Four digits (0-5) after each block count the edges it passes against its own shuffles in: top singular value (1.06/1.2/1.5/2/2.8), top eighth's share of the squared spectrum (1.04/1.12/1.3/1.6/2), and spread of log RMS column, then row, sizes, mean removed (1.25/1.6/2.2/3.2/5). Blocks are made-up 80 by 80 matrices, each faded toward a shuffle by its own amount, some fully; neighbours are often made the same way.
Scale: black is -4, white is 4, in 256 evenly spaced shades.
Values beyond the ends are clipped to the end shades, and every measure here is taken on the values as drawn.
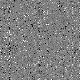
3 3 2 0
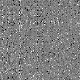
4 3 2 1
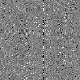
4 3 2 1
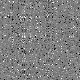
3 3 1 1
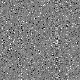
3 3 2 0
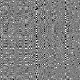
5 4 3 2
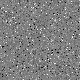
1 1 0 0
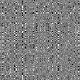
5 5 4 2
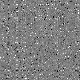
3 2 1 1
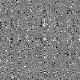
4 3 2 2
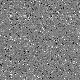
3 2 0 0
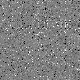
3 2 1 1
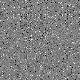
3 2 1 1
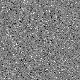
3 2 0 0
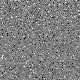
2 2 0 1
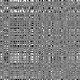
5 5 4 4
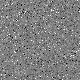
0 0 0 0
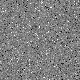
1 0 0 0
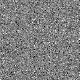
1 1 2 0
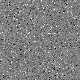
0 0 0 0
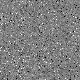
0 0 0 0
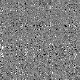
2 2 3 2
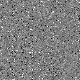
1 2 2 1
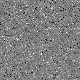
0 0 0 0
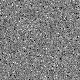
0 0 0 0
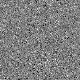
1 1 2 0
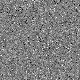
0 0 0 0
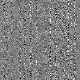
2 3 4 0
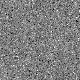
0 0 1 0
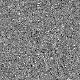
0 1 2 0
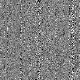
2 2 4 0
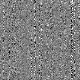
2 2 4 0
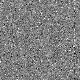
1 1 1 0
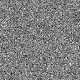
0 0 0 2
